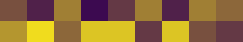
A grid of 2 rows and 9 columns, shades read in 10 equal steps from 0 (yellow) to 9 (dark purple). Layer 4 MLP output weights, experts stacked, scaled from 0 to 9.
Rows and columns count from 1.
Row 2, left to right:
3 0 5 1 1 7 1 6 7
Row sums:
55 31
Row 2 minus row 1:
-3 -8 1 -8 -6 3 -7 2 2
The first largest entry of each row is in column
4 6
